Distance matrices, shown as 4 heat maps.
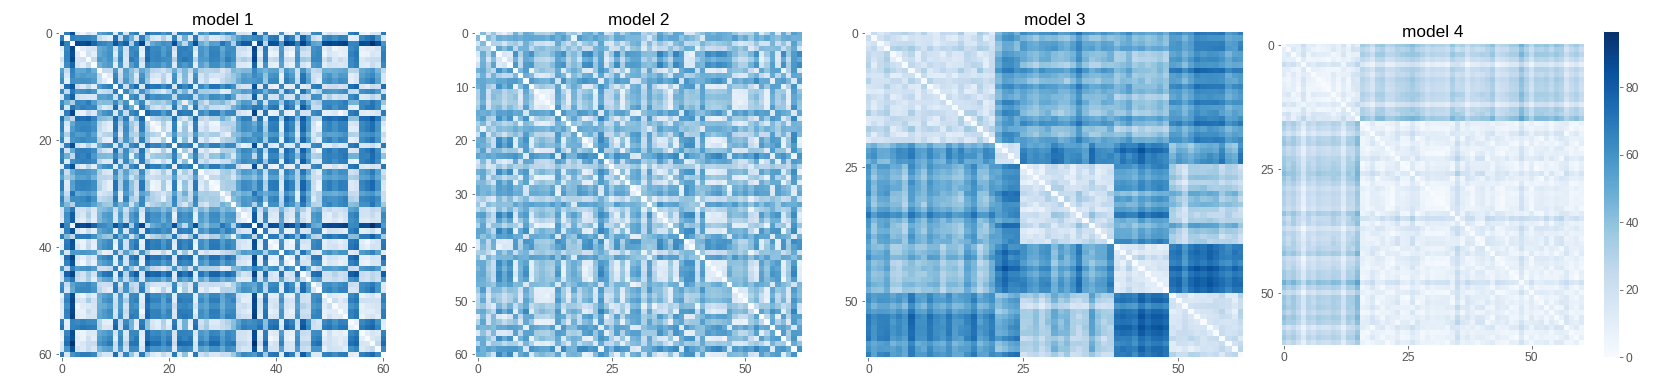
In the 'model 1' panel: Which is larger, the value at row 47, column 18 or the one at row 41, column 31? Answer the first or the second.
the second
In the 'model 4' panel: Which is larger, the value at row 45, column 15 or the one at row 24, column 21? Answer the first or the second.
the first
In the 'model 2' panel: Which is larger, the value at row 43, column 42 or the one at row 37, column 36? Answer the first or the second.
the first
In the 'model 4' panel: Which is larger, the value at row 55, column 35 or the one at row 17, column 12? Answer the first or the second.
the first
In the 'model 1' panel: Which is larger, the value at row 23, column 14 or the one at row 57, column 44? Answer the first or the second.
the second
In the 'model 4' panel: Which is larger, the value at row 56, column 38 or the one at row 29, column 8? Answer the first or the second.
the second
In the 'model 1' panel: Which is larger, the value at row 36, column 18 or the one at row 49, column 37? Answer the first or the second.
the first
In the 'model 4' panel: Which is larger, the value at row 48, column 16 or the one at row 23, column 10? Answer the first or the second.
the second
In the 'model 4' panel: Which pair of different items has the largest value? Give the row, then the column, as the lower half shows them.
48, 15
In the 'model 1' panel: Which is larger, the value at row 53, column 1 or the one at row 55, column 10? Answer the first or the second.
the second
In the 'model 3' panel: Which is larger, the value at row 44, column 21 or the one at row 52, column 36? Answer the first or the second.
the first
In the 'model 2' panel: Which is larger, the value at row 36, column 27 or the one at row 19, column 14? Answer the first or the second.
the second
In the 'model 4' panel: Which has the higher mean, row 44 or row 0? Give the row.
0
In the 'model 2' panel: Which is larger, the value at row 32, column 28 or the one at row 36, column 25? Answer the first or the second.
the first
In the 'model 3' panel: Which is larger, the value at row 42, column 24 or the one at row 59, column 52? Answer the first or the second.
the first
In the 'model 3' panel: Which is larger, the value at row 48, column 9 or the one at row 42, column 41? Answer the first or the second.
the first
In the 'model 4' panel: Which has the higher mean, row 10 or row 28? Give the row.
10
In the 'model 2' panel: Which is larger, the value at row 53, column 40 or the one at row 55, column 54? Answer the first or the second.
the second
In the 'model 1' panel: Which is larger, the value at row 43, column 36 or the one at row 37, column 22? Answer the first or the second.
the first
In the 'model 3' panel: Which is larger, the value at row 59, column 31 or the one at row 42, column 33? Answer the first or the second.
the second
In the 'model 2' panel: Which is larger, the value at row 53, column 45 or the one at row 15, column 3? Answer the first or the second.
the first
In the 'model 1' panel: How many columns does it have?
61
